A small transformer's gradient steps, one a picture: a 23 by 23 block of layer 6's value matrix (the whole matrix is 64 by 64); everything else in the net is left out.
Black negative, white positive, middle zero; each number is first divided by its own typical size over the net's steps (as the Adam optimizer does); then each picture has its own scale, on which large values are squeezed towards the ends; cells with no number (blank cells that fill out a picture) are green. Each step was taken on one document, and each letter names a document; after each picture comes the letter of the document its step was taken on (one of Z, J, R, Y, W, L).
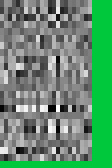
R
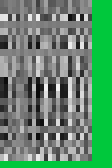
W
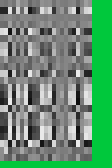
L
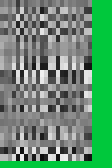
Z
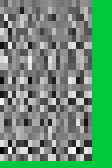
L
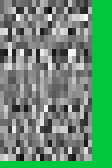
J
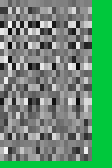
L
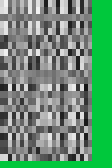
W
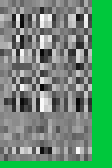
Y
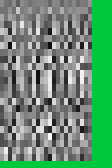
J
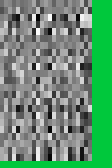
J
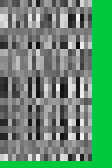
W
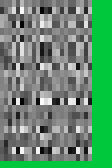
Y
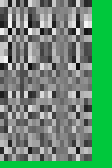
L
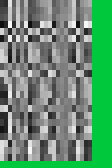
L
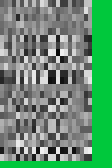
Z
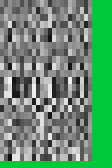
J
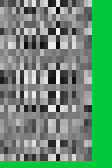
Z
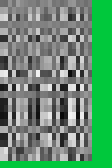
W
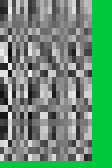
L
